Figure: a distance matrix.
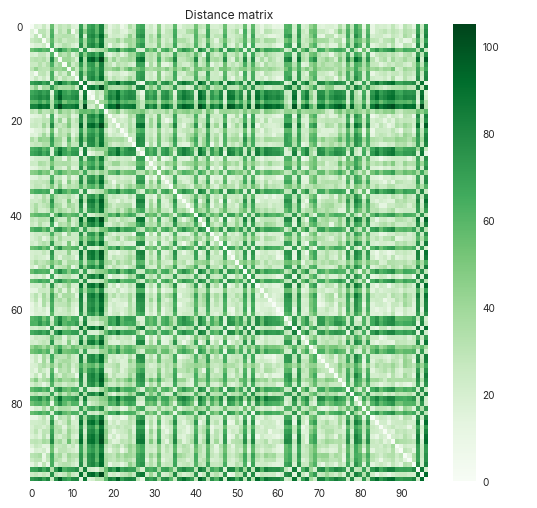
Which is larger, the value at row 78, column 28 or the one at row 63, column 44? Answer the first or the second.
the second
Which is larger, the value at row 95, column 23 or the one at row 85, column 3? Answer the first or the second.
the first
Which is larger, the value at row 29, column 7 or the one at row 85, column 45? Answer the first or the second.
the first
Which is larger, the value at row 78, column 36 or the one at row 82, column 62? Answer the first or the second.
the first
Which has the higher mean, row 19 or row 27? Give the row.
27
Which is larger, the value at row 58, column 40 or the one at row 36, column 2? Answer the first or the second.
the first
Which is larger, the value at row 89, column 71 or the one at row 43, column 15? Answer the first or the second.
the second
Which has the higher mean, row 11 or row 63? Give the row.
63
